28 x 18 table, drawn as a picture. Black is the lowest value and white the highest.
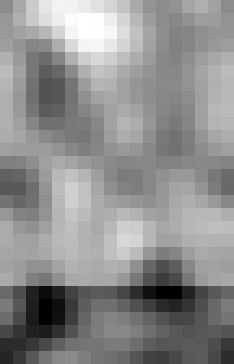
The field is mottled with small blotches. The top middle is the ninth with the highest average. There are no lone odd cells. The top right is the smoothest part. The top part is higher, up to a seam about 80% of the way down.
